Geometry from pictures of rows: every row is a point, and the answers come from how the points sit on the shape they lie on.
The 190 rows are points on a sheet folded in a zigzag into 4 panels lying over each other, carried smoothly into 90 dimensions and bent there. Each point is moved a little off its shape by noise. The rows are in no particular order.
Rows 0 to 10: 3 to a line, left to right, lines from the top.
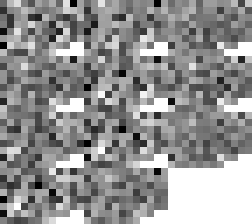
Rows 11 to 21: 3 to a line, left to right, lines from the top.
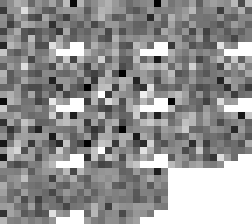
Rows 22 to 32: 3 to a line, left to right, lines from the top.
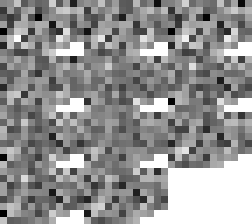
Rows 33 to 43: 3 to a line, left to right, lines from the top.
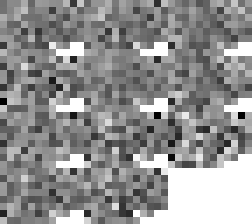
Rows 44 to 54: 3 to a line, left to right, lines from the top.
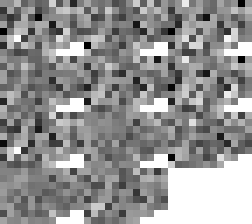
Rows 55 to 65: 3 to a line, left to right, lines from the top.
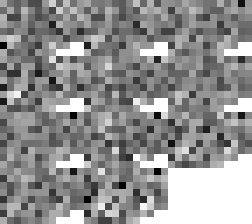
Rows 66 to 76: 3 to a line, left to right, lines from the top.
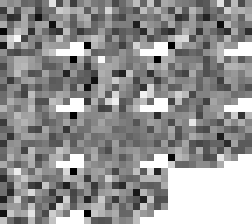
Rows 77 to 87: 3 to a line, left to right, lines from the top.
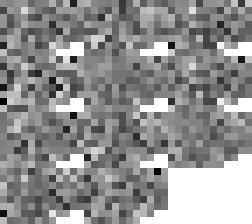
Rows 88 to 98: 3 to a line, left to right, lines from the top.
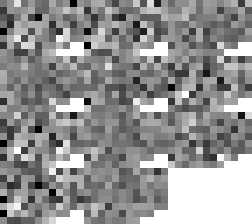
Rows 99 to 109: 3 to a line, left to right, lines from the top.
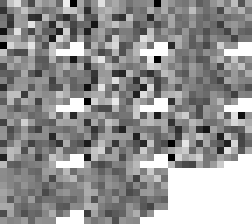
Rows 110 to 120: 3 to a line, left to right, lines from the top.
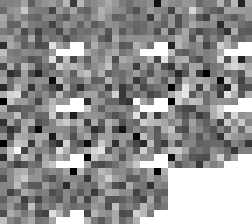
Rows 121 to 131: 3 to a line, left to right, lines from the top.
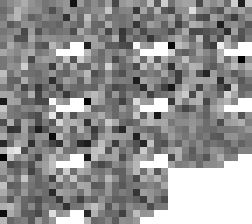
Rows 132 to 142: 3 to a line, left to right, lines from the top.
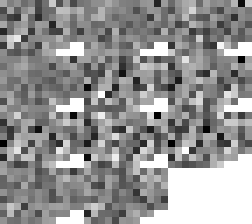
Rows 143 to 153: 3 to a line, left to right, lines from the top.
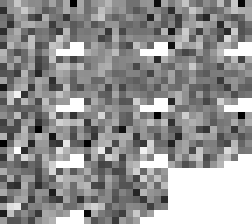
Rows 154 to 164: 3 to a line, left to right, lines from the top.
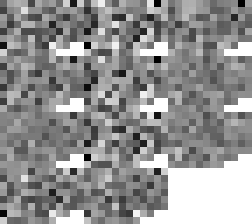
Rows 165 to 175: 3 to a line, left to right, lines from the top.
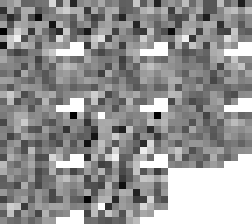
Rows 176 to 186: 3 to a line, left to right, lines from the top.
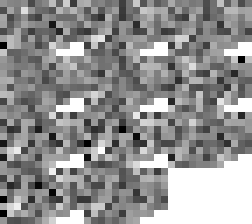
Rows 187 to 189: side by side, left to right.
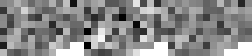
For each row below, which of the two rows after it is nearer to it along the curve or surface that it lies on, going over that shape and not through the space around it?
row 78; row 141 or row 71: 141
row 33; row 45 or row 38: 38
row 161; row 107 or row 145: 107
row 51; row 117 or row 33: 33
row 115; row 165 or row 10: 165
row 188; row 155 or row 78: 155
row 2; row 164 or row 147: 164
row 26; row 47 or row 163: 47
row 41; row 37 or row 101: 101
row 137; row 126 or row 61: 61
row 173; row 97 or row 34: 34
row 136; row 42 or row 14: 42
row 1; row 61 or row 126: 61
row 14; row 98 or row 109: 109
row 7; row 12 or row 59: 59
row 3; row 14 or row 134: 134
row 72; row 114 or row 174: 174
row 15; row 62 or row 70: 70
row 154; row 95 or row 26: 26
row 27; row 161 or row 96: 161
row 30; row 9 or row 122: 9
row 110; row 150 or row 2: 2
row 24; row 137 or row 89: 137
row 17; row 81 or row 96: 96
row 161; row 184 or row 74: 74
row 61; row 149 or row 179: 149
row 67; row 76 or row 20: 76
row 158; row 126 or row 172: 172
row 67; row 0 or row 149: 0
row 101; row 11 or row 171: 11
